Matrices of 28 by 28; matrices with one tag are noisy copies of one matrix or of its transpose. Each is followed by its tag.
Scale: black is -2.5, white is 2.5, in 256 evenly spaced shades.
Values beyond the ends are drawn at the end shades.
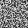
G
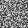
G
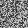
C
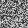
C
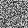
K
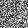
C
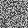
K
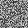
K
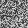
C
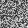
C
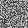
K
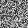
C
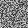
K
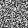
G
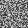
G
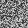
C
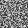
G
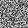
K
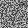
K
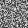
G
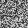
C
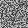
K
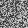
C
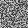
K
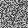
K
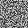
K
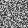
G
